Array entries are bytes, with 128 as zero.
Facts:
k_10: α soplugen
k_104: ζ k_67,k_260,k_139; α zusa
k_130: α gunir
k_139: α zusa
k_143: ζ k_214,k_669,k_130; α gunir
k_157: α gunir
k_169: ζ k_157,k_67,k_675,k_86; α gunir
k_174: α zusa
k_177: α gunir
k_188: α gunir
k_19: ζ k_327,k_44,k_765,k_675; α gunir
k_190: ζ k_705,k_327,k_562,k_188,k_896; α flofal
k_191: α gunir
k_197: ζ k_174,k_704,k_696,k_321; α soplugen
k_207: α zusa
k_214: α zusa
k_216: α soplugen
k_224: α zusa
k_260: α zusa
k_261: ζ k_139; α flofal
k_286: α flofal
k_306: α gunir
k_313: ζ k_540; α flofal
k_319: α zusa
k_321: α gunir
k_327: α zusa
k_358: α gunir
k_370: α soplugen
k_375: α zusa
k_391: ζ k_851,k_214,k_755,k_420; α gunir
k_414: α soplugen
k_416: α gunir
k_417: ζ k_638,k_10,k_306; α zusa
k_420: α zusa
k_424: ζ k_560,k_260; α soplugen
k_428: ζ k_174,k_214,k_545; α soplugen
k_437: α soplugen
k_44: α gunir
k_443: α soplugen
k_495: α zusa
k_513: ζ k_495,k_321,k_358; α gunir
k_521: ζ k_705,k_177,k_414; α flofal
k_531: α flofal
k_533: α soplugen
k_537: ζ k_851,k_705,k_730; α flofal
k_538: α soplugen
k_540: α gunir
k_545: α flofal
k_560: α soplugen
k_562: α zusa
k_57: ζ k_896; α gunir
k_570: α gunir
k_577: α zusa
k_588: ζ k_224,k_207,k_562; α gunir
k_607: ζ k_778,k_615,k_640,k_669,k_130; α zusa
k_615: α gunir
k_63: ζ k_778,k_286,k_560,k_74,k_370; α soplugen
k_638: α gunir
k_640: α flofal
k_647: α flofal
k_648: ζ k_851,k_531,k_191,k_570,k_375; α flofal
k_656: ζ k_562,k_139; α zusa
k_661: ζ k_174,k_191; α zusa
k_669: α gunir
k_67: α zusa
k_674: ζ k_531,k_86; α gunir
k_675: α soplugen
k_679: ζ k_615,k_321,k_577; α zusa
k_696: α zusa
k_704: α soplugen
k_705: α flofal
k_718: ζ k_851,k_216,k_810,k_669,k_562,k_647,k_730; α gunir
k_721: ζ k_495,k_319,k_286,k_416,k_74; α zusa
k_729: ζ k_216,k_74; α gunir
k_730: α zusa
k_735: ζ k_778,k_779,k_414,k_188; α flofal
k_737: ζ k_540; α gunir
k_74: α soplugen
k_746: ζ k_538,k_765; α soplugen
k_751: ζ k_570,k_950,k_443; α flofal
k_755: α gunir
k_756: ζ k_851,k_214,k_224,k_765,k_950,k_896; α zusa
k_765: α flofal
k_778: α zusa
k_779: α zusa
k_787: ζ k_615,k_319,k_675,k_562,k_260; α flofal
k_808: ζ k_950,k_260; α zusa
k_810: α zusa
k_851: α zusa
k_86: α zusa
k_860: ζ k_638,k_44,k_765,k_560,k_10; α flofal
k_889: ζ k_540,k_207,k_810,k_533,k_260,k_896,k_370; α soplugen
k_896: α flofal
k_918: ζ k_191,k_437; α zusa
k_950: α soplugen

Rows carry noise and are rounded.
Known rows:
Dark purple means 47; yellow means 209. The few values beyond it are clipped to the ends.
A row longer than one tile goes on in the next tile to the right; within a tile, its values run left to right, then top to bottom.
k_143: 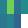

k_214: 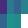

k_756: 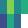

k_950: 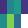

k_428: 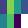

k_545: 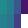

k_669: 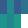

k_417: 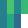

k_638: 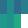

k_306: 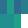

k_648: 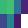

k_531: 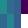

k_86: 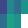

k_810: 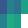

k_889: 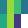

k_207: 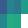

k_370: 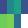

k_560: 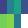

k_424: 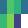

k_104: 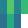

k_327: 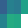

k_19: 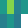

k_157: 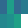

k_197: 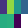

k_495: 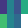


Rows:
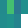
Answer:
k_737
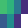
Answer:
k_751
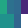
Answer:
k_647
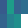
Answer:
k_755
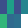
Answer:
k_358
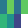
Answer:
k_721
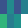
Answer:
k_615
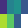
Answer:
k_74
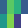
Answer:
k_746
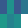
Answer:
k_130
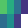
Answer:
k_537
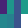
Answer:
k_696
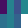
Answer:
k_174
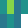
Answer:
k_169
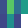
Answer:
k_918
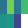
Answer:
k_607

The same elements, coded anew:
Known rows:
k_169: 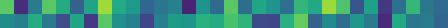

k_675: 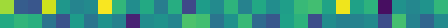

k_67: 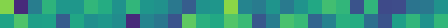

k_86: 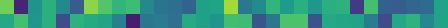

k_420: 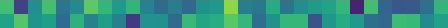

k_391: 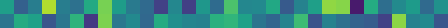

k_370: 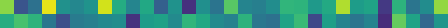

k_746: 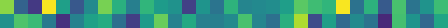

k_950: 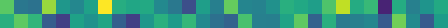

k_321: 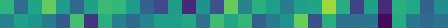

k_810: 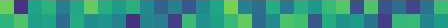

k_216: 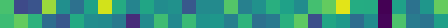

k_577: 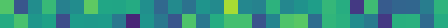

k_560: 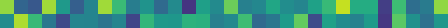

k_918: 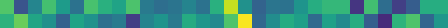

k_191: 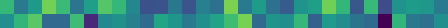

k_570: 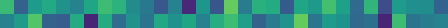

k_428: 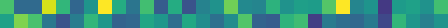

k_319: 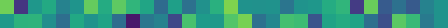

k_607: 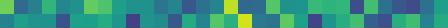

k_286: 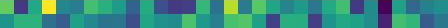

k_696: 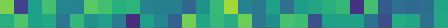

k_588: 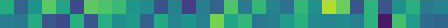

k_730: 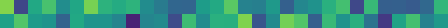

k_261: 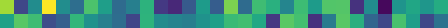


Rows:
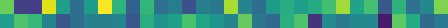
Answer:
k_63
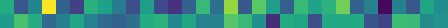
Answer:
k_648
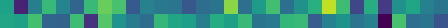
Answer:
k_729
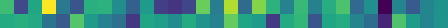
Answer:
k_531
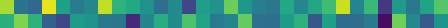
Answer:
k_437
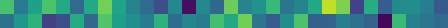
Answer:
k_143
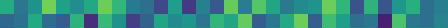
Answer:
k_615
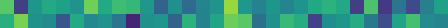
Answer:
k_495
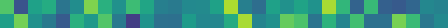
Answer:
k_808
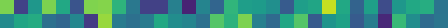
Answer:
k_57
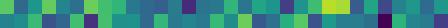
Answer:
k_718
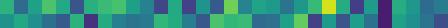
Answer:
k_513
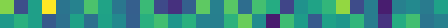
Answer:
k_537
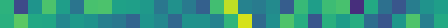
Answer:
k_661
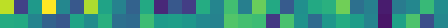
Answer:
k_190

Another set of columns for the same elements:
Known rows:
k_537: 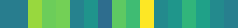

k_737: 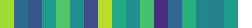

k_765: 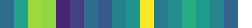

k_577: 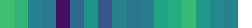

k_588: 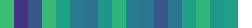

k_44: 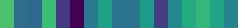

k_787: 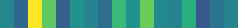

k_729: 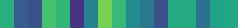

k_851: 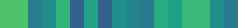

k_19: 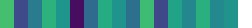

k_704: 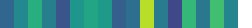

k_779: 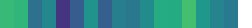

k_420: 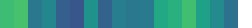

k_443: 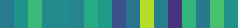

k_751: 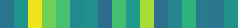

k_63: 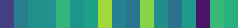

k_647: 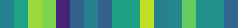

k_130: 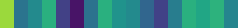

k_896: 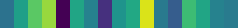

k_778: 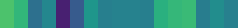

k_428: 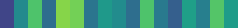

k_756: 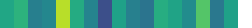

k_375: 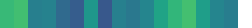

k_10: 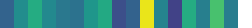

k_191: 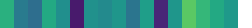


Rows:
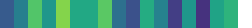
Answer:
k_424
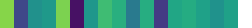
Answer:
k_674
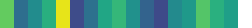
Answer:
k_391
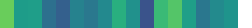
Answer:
k_607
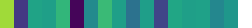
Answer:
k_169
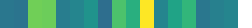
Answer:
k_521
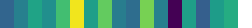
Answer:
k_889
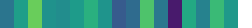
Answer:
k_950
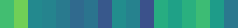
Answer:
k_214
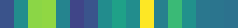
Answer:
k_860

